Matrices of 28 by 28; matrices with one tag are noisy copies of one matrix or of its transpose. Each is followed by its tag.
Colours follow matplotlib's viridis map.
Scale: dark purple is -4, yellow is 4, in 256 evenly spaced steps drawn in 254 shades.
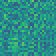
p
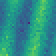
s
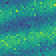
s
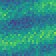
s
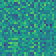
p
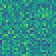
p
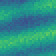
s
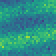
s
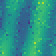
s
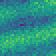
s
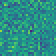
p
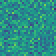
p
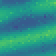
s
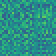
p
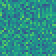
p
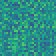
p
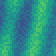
s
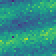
s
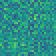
p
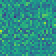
p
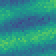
s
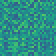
p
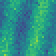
s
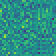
p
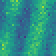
s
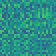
p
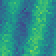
s
